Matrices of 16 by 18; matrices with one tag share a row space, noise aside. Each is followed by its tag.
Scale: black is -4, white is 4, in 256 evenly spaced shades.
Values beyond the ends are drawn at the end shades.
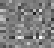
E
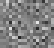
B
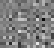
B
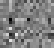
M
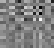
E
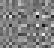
B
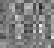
E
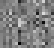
B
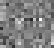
E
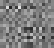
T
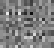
T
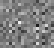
B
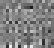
T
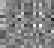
E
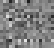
M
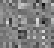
B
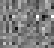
B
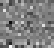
M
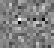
B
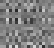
T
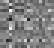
M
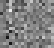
M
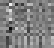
M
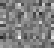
E
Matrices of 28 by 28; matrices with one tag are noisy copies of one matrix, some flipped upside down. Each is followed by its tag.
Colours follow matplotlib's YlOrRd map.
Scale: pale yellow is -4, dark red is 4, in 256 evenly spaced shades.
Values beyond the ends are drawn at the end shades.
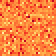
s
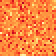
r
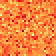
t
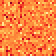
s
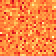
r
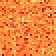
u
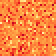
r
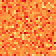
u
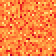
s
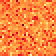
t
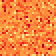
u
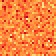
u
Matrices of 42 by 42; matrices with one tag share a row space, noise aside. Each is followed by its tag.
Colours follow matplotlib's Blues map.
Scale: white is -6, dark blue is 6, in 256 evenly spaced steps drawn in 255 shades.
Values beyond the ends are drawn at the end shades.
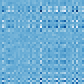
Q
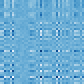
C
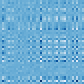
Q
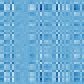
C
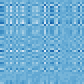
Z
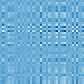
Q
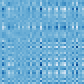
Q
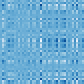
Q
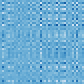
Q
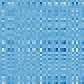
Q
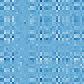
C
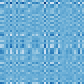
Z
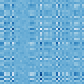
C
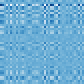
Z
